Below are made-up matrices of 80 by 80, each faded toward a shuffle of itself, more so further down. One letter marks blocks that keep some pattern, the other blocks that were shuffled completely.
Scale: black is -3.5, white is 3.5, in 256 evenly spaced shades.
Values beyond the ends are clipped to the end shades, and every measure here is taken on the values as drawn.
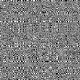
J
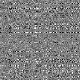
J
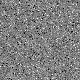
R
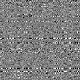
J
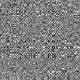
J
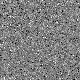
R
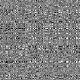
J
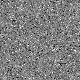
R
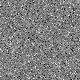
R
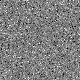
R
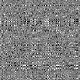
J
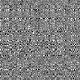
J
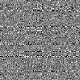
J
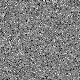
R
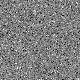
R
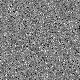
R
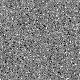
R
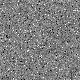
R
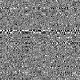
J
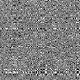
J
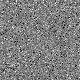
R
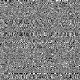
J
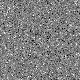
R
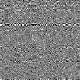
J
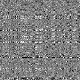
J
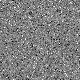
R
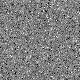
R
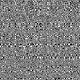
J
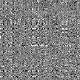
J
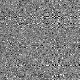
J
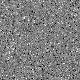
R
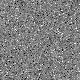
R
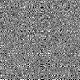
J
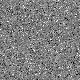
R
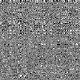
J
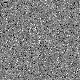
R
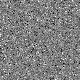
R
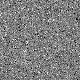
R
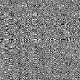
J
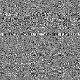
J
